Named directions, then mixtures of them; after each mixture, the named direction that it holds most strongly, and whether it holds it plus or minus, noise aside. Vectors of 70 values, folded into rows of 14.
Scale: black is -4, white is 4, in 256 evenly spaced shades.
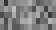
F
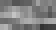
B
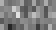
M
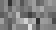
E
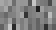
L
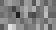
M, minus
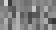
F, minus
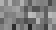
E, minus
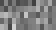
L, minus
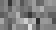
E, plus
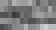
B, minus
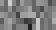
E, minus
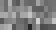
E, minus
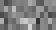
F, plus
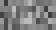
F, plus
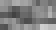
B, minus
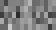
F, plus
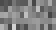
L, minus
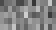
L, minus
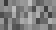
F, plus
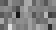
M, minus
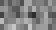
M, minus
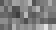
B, minus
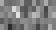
M, plus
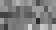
B, minus
